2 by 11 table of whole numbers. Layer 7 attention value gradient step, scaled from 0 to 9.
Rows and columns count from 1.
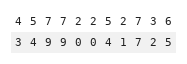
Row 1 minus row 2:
1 1 -2 -2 2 2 1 1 0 1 1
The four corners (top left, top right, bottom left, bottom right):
4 6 3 5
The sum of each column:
7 9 16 16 2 2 9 3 14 5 11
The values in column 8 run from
1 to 2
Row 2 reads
3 4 9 9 0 0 4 1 7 2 5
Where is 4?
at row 1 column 1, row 2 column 2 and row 2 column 7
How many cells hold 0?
2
